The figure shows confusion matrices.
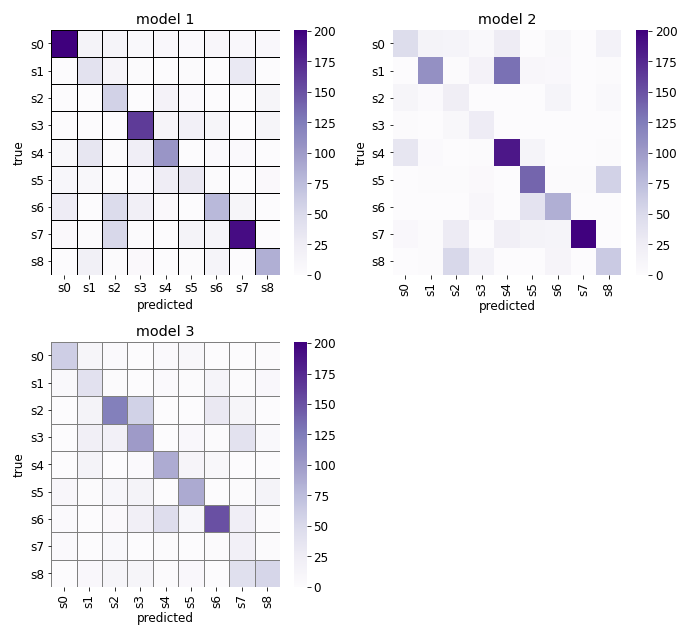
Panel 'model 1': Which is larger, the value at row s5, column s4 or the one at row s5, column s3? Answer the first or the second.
the first
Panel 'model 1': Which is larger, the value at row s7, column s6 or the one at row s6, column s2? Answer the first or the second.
the second
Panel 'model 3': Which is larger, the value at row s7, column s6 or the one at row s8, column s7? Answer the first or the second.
the second
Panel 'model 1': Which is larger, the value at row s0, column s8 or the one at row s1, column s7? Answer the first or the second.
the second
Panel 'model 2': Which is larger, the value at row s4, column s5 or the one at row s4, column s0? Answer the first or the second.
the second
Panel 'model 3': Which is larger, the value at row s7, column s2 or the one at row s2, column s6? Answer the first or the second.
the second
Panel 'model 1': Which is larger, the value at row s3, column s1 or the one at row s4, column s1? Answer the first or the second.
the second
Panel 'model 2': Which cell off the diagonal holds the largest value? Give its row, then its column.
s1, s4
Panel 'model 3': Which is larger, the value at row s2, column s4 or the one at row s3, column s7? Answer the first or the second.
the second
